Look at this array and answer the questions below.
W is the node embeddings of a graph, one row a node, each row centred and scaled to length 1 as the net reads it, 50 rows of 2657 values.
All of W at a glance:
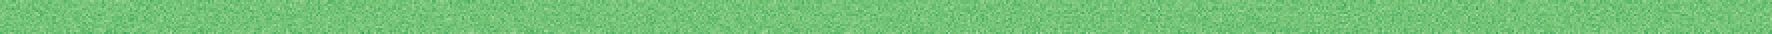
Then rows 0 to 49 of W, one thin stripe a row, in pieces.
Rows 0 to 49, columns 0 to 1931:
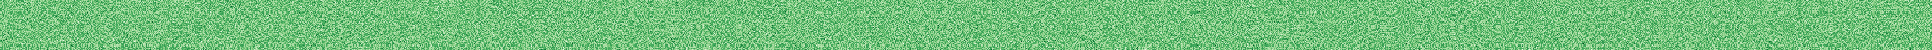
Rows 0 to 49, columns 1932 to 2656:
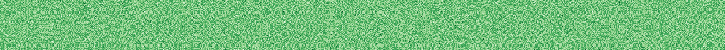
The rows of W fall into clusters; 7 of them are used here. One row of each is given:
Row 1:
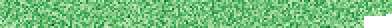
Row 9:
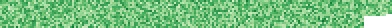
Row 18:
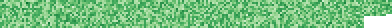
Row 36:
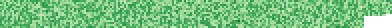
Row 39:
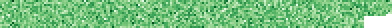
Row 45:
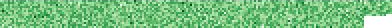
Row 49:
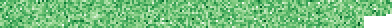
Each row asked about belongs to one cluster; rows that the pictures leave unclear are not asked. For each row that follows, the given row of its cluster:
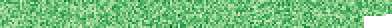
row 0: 9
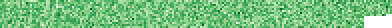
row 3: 18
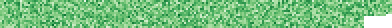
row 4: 39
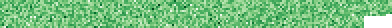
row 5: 45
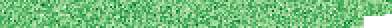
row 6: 36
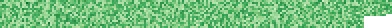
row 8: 18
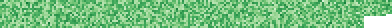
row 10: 18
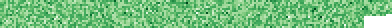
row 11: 45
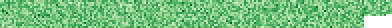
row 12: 45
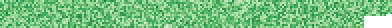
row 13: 45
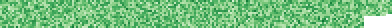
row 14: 9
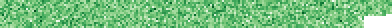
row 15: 1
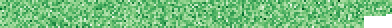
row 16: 1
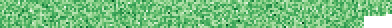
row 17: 36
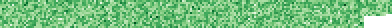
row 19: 9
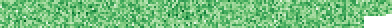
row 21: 39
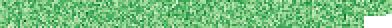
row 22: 39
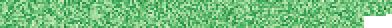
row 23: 49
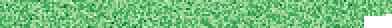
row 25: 36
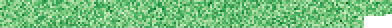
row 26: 1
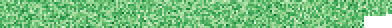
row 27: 36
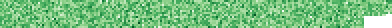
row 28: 36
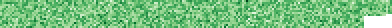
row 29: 9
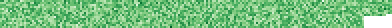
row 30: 18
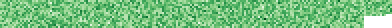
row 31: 1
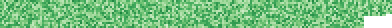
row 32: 36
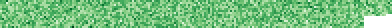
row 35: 9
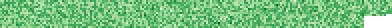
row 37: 45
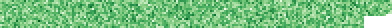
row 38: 39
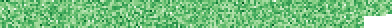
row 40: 9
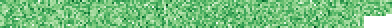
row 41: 49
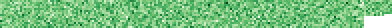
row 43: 1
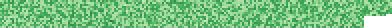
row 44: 45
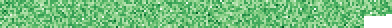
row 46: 45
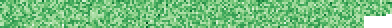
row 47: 49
